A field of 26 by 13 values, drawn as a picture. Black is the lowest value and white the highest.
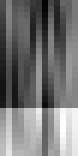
The bottom right is the ninth with the highest average. The grain runs up and down. The bottom part is higher, past a seam about 70% of the way down.
